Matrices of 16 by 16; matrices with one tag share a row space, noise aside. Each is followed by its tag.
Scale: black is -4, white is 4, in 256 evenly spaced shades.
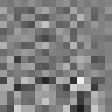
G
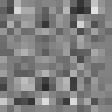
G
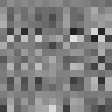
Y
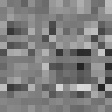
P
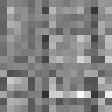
P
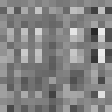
Y
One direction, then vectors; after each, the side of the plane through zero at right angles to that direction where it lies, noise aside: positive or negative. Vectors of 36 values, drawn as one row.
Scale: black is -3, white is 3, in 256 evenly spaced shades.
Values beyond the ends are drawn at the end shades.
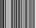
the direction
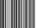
positive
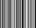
negative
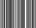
negative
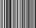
negative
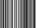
positive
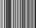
negative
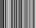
positive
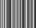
negative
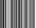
positive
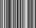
negative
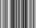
positive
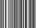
positive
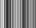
negative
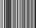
negative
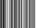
positive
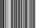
positive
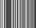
negative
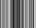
positive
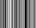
positive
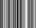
negative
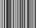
negative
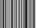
positive
